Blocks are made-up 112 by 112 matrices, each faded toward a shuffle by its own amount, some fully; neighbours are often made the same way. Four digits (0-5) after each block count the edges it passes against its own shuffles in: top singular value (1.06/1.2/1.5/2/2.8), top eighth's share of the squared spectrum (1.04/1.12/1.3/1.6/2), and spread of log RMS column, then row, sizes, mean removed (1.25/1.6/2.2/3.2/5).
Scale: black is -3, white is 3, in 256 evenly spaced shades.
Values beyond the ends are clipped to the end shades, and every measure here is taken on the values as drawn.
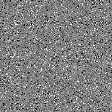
4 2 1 1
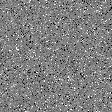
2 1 0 0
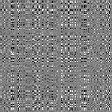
5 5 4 4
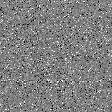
3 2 0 0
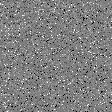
2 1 0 0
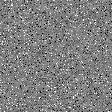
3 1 0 0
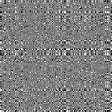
5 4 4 4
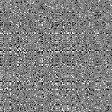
5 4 3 3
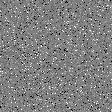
0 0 0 0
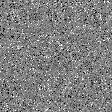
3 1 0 0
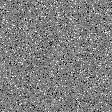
0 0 0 0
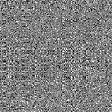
4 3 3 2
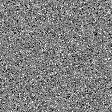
0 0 0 0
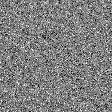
0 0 0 0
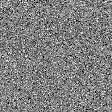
0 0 0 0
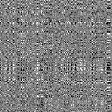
5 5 3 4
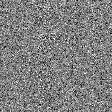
0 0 2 0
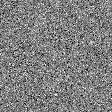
0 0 0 0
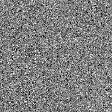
0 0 2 0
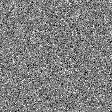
0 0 1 0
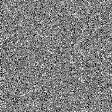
1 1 3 0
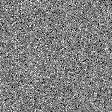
0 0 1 0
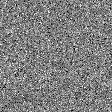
0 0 0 0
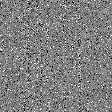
1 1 2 0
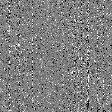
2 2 3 0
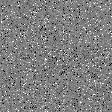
1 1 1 0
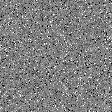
0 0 1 0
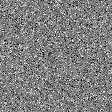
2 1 0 0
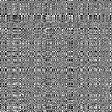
5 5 4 4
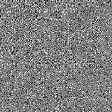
4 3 2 1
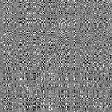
5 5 4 4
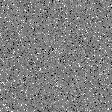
2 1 0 0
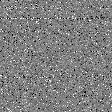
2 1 0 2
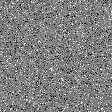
1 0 0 0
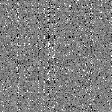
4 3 3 1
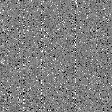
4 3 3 0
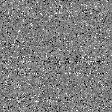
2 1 2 2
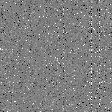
4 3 2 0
